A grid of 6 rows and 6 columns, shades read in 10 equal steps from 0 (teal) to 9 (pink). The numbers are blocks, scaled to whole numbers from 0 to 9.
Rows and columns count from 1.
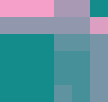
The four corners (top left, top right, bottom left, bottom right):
9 0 0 4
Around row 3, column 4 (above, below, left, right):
5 2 0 3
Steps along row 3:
same same up same up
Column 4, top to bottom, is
6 5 3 2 2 3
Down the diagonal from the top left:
9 5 0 2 2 4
